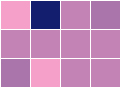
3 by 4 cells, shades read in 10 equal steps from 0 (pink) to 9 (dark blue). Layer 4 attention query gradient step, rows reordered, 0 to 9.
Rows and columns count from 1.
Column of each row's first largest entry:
2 1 1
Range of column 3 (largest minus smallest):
0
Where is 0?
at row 1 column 1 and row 3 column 2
